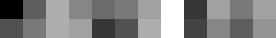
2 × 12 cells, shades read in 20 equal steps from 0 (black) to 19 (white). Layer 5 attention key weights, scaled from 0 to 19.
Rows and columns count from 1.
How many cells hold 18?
0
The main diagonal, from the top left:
0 9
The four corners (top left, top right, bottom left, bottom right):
0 12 6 11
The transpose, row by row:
0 6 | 7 9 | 13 13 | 10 12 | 8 4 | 9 6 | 12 13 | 19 19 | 4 5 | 12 10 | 9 7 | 12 11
